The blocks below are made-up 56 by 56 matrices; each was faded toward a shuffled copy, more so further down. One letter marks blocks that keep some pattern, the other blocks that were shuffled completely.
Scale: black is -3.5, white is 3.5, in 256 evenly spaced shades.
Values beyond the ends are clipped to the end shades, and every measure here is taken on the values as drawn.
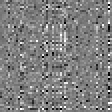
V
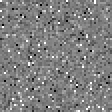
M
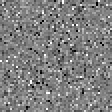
M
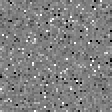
M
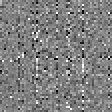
V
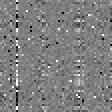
V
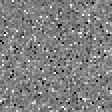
M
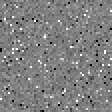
M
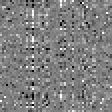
V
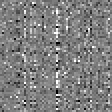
V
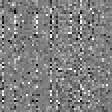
V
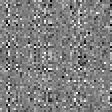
V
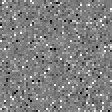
M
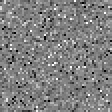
M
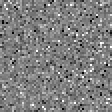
M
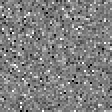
M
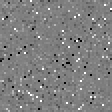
M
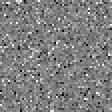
M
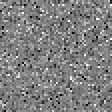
M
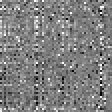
V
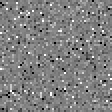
M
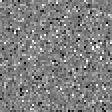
M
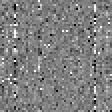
V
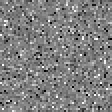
M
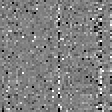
V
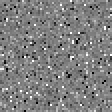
M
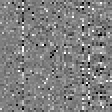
V
